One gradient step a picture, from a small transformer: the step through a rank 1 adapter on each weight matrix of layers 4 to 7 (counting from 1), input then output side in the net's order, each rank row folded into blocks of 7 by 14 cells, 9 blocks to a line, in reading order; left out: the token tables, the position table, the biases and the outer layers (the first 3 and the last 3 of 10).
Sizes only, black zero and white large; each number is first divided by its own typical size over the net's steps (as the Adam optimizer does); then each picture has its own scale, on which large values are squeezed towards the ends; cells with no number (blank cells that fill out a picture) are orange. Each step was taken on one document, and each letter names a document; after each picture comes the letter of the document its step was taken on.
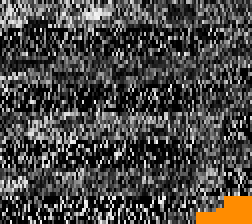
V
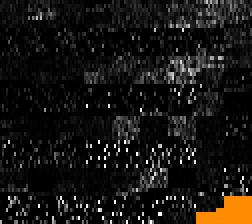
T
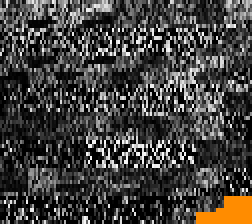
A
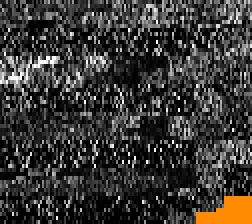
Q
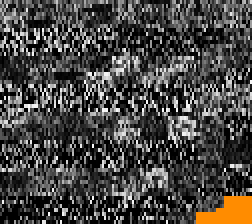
A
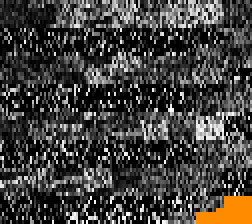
V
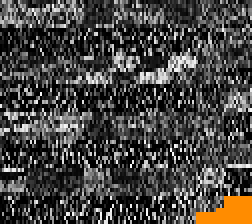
V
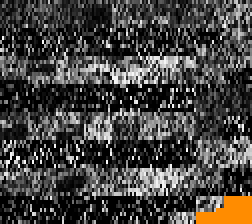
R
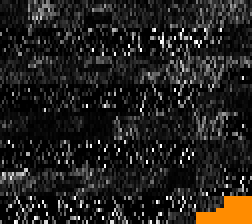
T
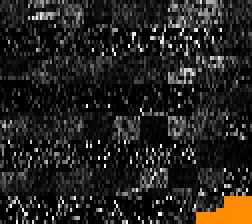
T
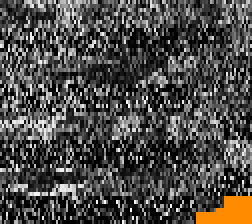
A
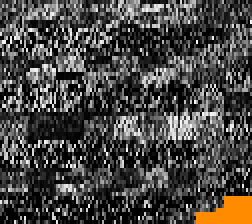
A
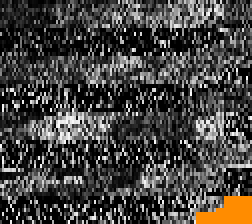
V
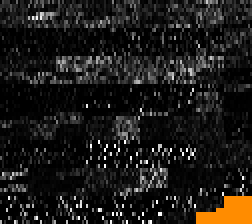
T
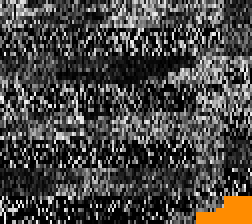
Q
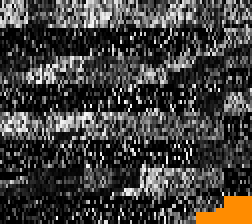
V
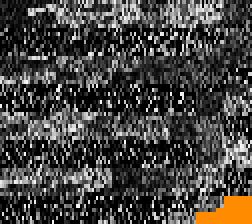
V
